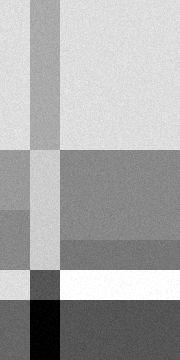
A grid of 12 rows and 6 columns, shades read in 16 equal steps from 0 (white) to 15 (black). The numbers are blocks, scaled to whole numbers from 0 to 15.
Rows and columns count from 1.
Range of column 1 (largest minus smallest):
7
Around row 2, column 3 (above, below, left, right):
2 2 5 2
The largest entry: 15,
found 2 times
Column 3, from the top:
2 2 2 2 2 7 7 7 8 0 10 10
